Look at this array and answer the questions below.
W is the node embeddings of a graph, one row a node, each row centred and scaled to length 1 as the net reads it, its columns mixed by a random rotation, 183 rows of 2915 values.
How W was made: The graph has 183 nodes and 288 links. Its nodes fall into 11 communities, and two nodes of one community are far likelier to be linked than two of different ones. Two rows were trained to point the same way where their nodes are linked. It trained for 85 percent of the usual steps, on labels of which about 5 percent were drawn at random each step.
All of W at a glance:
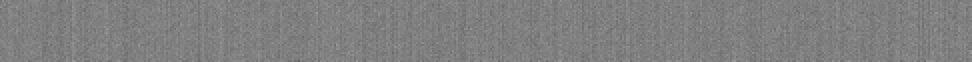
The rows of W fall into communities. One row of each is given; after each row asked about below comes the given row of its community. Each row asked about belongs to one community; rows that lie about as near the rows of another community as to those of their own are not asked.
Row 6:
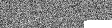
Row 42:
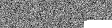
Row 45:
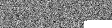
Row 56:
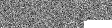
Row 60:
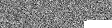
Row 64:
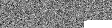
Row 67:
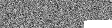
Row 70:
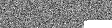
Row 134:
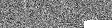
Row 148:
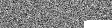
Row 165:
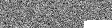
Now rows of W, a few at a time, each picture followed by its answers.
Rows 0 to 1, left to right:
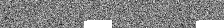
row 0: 42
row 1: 56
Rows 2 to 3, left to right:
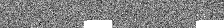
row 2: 70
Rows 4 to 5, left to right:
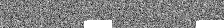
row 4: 45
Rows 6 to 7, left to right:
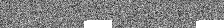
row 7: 64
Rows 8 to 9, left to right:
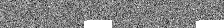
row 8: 42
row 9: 148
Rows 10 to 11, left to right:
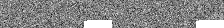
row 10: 42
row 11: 64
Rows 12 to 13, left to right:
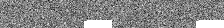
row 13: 64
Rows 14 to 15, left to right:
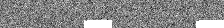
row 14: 67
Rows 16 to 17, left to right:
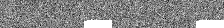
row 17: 70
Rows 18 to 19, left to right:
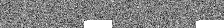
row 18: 134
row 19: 148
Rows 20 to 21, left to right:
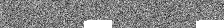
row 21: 67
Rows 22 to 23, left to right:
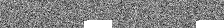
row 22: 45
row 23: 134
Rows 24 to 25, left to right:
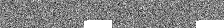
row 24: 70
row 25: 56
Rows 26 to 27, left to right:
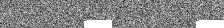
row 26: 60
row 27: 42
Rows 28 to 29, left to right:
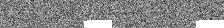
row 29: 6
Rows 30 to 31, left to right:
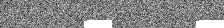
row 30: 60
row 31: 45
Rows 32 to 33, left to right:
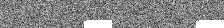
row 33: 70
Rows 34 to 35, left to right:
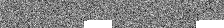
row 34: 45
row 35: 148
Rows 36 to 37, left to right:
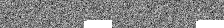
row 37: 148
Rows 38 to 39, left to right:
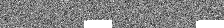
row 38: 67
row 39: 148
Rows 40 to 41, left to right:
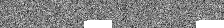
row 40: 60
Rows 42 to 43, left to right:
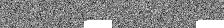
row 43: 148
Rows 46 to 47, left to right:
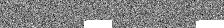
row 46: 45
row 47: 165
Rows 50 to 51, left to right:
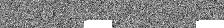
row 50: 70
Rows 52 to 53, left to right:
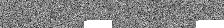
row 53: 64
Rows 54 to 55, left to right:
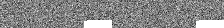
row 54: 6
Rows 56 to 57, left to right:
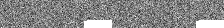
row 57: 60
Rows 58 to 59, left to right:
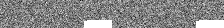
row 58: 165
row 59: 165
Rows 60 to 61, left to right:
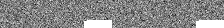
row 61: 6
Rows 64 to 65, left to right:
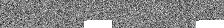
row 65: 56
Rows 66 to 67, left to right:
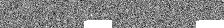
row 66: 148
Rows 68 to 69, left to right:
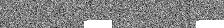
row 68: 60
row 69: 56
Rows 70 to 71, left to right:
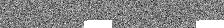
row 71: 67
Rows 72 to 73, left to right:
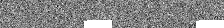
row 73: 42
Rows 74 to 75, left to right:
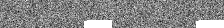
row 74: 42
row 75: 165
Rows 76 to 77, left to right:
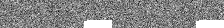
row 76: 64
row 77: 165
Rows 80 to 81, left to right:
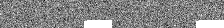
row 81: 134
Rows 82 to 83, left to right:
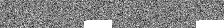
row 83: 67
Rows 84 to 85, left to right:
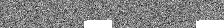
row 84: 60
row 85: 67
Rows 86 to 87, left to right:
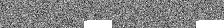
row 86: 134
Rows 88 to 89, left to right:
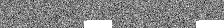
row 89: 134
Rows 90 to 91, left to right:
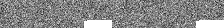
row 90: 134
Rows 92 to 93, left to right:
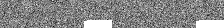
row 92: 148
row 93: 45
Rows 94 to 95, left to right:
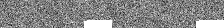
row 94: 56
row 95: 134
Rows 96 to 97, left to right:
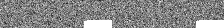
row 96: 165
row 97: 45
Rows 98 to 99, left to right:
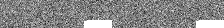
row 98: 70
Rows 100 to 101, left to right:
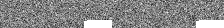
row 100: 42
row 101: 134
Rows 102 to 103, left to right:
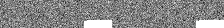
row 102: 56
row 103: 67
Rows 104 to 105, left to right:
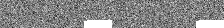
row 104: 67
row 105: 60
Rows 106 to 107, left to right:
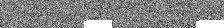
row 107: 42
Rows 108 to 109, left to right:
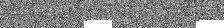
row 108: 165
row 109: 165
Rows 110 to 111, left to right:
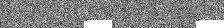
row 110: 56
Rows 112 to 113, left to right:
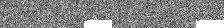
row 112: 60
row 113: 6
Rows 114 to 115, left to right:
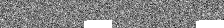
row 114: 56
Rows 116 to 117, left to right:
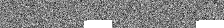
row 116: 70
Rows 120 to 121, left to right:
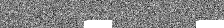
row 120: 70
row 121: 60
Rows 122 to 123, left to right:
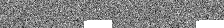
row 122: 70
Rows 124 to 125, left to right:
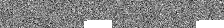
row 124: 134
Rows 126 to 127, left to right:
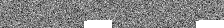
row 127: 60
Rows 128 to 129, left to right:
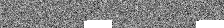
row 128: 148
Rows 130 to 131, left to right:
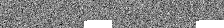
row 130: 42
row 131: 45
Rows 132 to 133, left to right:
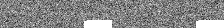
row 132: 70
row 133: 64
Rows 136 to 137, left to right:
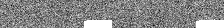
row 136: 64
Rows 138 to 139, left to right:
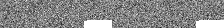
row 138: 42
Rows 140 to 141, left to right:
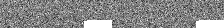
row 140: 45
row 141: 6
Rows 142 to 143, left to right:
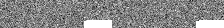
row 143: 165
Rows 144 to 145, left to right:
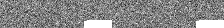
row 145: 60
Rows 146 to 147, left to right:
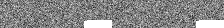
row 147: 134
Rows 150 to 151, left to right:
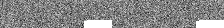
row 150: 42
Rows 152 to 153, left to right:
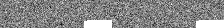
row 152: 42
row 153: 56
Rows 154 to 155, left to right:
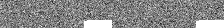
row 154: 6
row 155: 6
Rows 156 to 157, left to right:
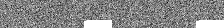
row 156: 64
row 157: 70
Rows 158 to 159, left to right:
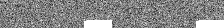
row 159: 64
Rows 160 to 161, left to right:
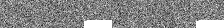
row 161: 56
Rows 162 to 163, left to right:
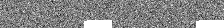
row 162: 6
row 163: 42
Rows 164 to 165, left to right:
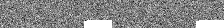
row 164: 45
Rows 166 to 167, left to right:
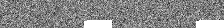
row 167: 45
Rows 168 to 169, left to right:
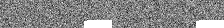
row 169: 42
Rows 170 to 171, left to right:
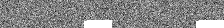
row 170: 6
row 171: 134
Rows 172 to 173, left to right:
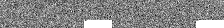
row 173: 56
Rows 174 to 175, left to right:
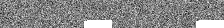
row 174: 134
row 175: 134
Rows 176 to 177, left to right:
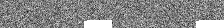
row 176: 60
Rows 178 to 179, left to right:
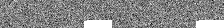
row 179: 70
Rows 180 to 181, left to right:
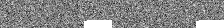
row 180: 56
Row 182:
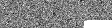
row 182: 70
